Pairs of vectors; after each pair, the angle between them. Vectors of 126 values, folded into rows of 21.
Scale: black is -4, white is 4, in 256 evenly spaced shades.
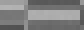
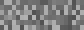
orthogonal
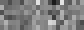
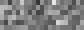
partly opposed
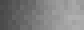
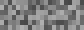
orthogonal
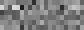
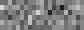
partly aligned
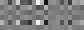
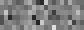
partly opposed
